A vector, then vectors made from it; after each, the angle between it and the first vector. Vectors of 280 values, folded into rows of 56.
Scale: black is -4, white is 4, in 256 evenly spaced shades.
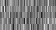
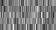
partly opposed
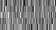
orthogonal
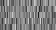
partly opposed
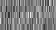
partly opposed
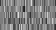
partly aligned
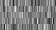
orthogonal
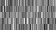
nearly opposite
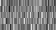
partly opposed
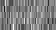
nearly opposite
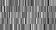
nearly opposite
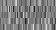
orthogonal
